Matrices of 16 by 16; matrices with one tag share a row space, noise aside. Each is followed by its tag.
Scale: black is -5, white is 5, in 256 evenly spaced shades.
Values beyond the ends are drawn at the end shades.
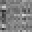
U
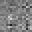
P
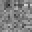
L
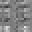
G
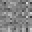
P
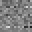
L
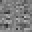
G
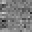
U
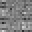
U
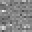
U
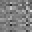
P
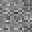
L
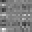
U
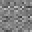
L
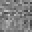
L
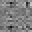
P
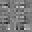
G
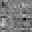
U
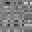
L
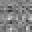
P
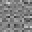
L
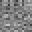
L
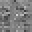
G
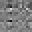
P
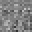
L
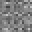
L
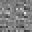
G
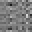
P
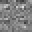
G
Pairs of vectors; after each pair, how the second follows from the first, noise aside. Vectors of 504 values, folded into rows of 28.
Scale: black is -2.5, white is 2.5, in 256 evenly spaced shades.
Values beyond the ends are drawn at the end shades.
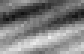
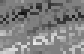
partly zeroed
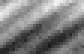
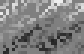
partly zeroed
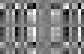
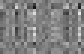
shrunk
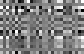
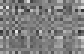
shrunk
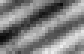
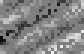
partly zeroed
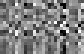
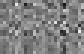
shrunk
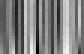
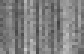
shrunk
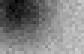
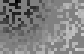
partly zeroed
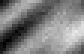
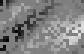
partly zeroed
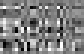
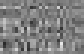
shrunk
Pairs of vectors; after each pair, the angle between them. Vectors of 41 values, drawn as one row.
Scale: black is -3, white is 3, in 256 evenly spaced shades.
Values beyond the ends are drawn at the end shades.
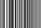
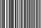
nearly parallel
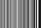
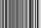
nearly opposite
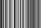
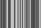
partly aligned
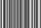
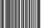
partly opposed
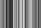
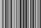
orthogonal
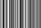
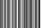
partly opposed
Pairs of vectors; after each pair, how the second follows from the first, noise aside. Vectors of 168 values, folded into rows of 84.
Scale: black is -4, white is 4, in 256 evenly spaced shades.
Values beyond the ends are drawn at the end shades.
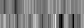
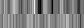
wrapped around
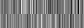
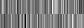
wrapped around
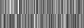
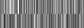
copied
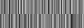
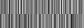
copied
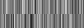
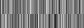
wrapped around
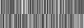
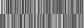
wrapped around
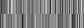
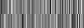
copied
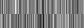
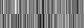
copied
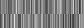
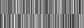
copied
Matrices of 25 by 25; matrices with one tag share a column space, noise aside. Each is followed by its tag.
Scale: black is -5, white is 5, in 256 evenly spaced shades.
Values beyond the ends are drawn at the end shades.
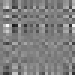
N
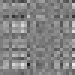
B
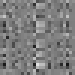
B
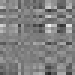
N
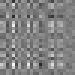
B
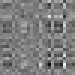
B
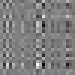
B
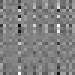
N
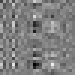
B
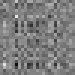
B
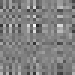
N
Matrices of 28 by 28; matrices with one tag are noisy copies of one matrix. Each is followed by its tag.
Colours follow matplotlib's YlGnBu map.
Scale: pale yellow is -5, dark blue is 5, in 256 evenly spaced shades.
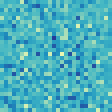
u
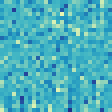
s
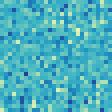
s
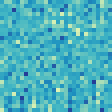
s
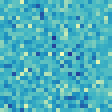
u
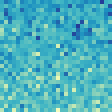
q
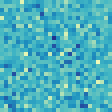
u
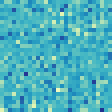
s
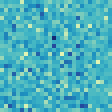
u
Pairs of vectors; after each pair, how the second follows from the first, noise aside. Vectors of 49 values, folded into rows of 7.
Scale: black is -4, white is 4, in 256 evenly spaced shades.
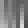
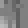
partly zeroed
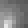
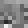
sign-scrambled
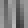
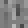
partly zeroed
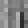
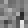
sign-scrambled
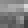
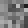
sign-scrambled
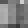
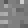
partly zeroed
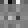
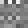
sign-scrambled
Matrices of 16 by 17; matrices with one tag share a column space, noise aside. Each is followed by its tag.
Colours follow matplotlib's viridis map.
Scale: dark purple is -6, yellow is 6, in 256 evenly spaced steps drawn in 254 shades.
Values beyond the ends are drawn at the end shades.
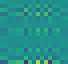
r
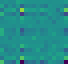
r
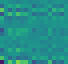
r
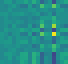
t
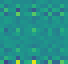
r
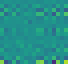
r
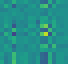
t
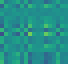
t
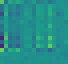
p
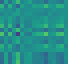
t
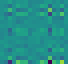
r
